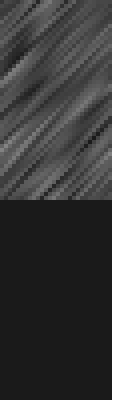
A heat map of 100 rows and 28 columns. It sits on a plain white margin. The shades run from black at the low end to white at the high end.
It is made of 2 by 1 panels. Panel 1,1: low, slanting up to the right. Panel 2,1: very low, flat.
